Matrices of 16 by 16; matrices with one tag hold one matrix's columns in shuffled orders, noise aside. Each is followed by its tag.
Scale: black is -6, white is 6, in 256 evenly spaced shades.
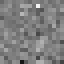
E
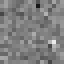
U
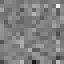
E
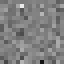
E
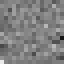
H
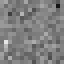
U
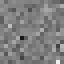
H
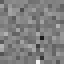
H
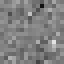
U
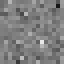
U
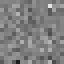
E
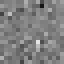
U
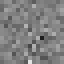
H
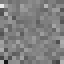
E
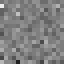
E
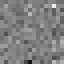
E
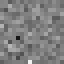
H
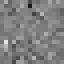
U
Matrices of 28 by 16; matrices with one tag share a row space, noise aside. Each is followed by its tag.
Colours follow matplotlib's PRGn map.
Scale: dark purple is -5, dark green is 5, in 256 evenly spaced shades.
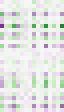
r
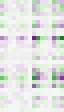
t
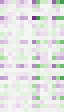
t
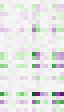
t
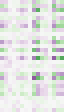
t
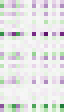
r
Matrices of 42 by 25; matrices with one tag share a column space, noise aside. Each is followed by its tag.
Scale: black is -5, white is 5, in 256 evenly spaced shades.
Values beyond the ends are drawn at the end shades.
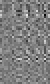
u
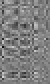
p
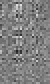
u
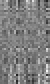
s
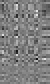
u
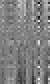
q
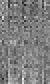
q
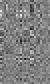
u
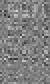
u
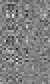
u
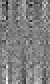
q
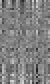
s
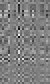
u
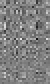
p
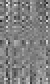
q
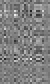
u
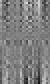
q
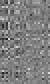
p
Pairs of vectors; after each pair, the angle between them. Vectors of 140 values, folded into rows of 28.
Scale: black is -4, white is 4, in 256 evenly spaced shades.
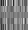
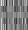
nearly opposite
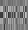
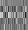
nearly opposite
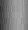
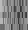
partly opposed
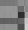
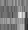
nearly opposite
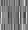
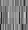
nearly opposite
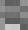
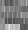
nearly parallel
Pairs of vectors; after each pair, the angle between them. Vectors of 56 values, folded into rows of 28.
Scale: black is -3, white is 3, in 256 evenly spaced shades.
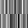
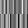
nearly parallel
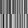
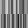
partly opposed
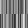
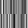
orthogonal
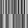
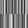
nearly parallel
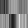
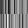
orthogonal
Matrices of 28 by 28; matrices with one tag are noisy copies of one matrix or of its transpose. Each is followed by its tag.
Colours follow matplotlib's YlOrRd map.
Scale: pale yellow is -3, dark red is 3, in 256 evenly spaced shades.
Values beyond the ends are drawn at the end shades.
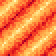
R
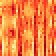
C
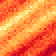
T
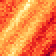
T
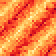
R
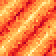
R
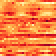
C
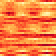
C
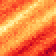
T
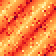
R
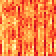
C
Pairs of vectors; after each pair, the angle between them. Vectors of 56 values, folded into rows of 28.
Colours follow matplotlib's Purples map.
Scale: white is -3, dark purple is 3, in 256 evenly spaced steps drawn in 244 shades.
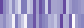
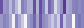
nearly parallel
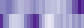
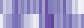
nearly opposite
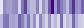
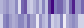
nearly parallel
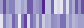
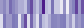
nearly parallel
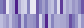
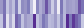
partly aligned
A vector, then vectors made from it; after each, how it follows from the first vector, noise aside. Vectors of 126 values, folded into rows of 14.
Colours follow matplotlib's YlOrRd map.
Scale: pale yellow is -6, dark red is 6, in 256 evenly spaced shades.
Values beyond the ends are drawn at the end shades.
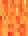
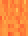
shrunk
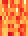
scaled up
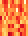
scaled up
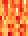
scaled up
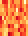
scaled up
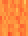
shrunk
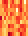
scaled up
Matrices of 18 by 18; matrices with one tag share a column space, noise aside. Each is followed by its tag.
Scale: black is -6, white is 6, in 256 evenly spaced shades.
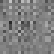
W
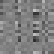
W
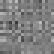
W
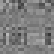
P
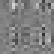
P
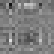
P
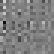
W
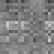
W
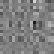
W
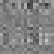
P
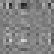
P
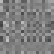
W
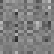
W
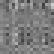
P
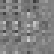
W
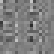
W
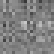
W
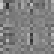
P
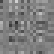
W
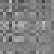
W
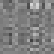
P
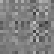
W
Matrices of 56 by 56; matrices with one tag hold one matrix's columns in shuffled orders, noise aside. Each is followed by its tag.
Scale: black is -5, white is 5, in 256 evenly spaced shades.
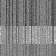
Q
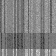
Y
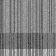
Y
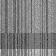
Y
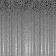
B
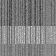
Q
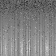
B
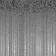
B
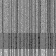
Y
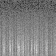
B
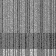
Y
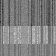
Q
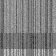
Y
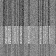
Q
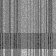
Y
